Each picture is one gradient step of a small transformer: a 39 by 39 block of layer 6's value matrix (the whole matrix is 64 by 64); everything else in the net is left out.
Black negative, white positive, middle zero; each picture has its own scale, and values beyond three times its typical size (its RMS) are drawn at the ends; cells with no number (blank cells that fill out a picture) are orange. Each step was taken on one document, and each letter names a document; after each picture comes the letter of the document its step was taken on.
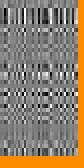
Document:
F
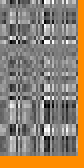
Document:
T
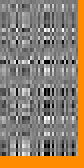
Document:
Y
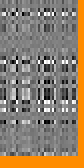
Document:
Y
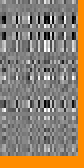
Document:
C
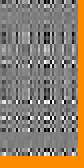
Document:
C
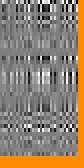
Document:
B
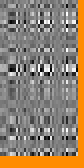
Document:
T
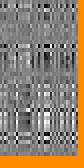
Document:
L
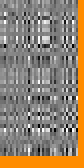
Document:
B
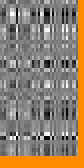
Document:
T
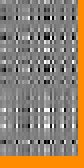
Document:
C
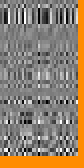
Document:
B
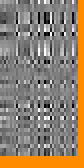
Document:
C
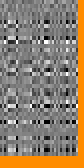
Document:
T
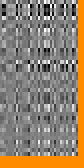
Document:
L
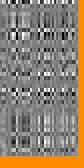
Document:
Y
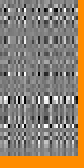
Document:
F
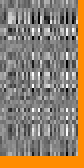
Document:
T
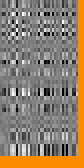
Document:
Y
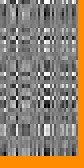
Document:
Y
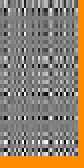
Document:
F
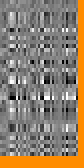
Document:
T
